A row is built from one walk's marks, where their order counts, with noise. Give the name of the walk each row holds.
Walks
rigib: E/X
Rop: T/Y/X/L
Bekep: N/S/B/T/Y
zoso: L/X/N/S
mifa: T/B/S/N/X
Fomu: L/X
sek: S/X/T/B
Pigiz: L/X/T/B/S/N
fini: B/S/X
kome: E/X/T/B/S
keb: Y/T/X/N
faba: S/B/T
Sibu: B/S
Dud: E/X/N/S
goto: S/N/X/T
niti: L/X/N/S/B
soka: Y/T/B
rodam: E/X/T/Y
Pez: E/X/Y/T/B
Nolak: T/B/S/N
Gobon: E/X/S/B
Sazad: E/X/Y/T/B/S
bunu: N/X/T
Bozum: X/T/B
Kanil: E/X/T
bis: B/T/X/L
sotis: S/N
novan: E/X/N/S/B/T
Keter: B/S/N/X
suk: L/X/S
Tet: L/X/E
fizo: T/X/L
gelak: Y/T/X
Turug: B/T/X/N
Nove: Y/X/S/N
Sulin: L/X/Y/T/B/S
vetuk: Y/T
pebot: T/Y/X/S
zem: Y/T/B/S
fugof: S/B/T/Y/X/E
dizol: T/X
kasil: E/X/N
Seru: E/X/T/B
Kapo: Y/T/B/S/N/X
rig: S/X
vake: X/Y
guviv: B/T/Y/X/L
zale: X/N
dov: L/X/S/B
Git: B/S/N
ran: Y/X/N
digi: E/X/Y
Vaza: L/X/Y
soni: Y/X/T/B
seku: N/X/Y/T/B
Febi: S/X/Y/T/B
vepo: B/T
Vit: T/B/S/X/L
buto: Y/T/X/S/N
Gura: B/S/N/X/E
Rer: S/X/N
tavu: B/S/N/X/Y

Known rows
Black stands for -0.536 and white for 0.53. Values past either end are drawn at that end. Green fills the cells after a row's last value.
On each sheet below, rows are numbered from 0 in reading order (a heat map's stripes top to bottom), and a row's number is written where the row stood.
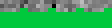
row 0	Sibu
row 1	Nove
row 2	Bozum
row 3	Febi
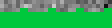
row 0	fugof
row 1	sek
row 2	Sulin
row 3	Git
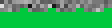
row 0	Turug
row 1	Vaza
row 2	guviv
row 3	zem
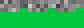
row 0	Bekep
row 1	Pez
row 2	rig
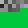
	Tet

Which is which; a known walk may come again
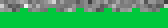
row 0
Seru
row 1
bunu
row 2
zem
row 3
kasil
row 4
Febi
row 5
Gobon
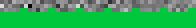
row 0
novan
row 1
suk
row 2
Rop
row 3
Gura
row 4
Bekep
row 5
fini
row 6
soni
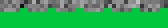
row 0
Git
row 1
Pigiz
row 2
bis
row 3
Sibu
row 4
fizo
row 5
zoso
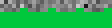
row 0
digi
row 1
Vit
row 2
rodam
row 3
Fomu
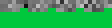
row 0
Nove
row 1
Rer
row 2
rigib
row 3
Tet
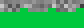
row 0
Pez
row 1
sek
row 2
buto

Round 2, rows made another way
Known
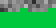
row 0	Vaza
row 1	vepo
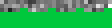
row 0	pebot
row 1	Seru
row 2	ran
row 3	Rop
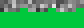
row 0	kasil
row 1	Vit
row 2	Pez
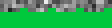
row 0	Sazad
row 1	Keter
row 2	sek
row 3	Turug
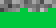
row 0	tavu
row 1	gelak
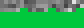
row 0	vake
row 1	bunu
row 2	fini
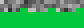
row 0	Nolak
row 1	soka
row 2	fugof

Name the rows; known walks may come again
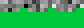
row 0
Bekep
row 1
bis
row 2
dizol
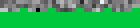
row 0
soka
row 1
zem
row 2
Sulin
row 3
Keter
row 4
rodam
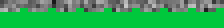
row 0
soni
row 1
zale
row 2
keb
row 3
tavu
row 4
kasil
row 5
novan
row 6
digi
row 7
kome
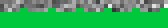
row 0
dov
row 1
vake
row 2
Febi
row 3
rig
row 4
Vaza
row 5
Rop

